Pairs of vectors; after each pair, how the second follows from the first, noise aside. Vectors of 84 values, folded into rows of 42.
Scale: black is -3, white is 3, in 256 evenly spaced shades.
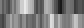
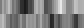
negated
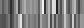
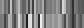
reversed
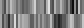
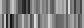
reversed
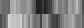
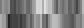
negated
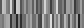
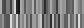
negated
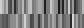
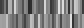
negated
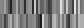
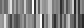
negated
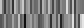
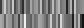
negated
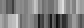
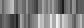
negated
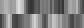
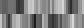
negated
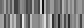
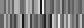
negated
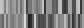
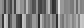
reversed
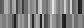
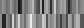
reversed
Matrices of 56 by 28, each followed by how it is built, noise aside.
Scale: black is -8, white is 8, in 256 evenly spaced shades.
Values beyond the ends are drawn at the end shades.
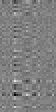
low rank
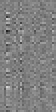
low rank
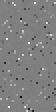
sparse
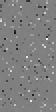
sparse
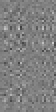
low rank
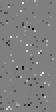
sparse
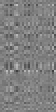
low rank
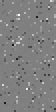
sparse
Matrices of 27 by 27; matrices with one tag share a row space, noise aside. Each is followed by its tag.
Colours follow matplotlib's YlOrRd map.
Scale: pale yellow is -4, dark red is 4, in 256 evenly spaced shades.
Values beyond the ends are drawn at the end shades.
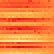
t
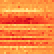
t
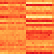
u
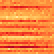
t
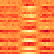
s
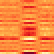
s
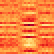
s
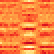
s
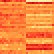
u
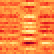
s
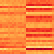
u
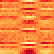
s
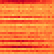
t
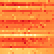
t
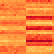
u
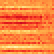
t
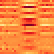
s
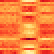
s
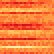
t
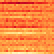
t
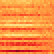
t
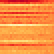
t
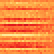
t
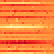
t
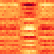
s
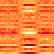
s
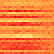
t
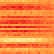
t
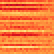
t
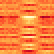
s
